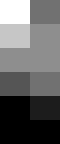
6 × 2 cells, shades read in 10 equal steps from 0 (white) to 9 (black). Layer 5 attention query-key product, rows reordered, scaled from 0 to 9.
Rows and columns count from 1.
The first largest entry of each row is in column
2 2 1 1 1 1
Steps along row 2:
up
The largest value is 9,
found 3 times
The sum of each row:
5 6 8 11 17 18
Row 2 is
2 4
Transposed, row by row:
0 2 4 6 9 9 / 5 4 4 5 8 9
